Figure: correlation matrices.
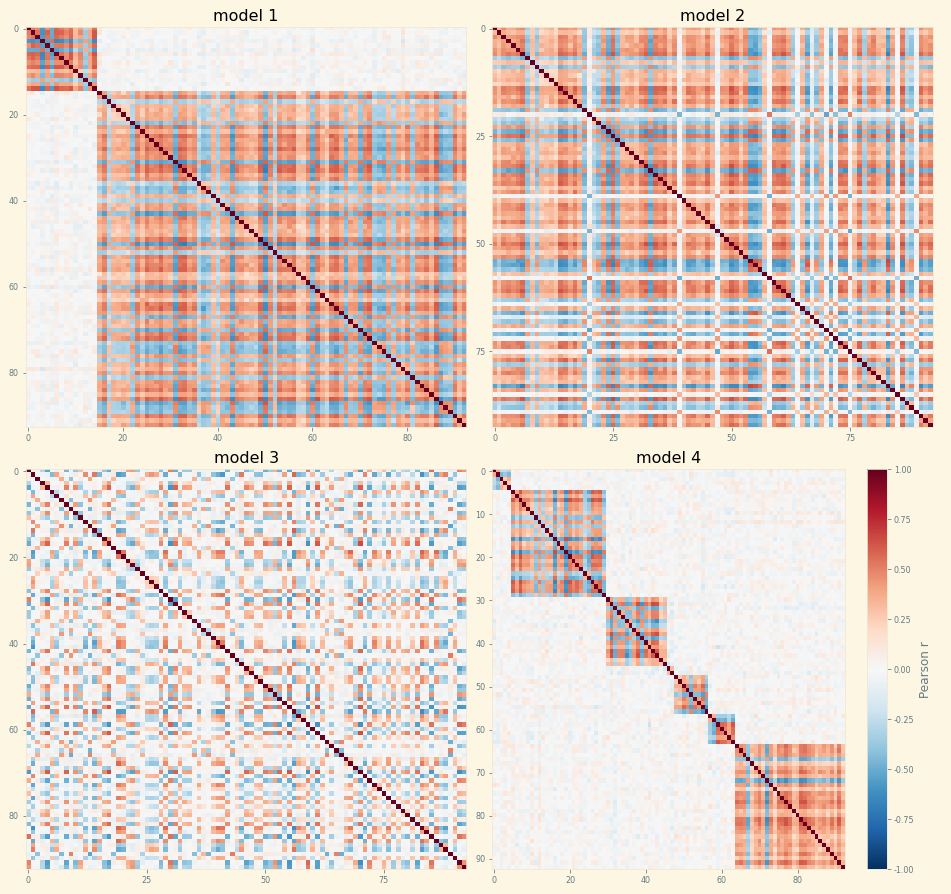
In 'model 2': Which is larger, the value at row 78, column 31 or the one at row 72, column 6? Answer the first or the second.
the second
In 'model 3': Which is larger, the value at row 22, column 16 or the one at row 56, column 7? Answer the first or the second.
the second
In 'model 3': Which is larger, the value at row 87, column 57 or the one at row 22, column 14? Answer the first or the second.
the second
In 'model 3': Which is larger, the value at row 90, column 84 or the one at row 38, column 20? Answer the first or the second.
the first
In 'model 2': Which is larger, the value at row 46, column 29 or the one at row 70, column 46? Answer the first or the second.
the first
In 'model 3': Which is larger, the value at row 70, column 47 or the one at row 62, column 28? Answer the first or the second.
the first
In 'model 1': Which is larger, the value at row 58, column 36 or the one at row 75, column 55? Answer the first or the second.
the first
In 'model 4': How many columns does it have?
93
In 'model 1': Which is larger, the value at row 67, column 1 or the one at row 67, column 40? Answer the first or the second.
the second
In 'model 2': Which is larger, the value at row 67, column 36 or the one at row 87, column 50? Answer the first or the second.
the first
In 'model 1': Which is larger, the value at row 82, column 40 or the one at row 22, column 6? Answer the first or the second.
the second
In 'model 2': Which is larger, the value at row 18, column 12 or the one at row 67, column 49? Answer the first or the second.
the first
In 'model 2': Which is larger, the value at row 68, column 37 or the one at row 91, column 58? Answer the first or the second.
the second
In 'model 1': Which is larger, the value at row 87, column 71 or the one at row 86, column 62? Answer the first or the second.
the second
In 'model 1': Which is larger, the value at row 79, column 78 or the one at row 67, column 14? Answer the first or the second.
the first
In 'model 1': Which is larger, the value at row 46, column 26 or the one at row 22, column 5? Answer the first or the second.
the first
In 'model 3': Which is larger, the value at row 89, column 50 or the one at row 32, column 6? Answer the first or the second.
the first
